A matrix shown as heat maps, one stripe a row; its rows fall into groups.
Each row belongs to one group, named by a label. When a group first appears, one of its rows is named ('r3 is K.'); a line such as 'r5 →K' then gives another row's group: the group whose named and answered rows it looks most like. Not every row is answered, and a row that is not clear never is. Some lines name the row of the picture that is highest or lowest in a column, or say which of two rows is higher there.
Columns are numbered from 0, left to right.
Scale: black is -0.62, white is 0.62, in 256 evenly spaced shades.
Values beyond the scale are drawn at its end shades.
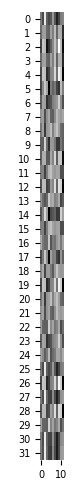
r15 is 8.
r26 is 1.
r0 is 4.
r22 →8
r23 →1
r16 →8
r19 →1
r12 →1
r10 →1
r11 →8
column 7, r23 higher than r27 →Yes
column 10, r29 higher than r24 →No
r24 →8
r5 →4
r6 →1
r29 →8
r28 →1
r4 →1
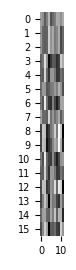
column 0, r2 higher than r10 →Yes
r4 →4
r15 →4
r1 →8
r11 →4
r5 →1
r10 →4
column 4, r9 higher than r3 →Yes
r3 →4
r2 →8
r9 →1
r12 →1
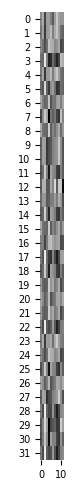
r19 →8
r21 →8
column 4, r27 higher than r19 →No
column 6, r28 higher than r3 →Yes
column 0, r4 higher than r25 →Yes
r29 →4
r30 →4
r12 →1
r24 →8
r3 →4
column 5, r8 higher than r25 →No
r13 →1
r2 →8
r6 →8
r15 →8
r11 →4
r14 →4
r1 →8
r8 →8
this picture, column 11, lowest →12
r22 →4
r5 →4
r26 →8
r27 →1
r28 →4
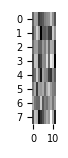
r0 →1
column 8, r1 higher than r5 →No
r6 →8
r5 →8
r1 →4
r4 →4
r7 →1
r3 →1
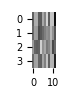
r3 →1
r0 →1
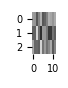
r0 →8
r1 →4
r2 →8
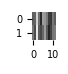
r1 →4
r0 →4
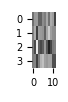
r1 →8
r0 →1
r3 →8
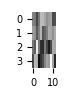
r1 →8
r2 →4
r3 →1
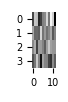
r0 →1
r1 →8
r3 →4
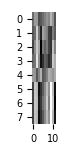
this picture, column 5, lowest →3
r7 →1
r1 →4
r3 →4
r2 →4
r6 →1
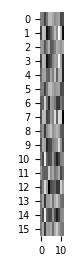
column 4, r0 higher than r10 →Yes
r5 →8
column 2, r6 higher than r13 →Yes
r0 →8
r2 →8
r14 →4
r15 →8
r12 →4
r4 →1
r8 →8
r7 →1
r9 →1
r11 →8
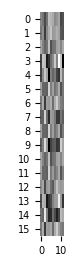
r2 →8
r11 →8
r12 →8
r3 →1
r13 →1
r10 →8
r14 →4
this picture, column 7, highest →3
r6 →8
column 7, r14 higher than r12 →No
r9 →4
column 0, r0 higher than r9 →Yes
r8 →8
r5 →8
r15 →8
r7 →4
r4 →4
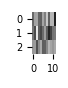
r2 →8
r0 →1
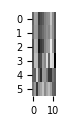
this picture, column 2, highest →4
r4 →4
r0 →1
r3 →1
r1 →1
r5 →8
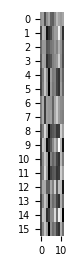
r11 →4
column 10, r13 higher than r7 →Yes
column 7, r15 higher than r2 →No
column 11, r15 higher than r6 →No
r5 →4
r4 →4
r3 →1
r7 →8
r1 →1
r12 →1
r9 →1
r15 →4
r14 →1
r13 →4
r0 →8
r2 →1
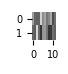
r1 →4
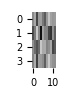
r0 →8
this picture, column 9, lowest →1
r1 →4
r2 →8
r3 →8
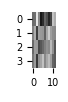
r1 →8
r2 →1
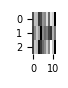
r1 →4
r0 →1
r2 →1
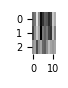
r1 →4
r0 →4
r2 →8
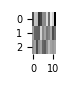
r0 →1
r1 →8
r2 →8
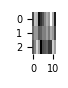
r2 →4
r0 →1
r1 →1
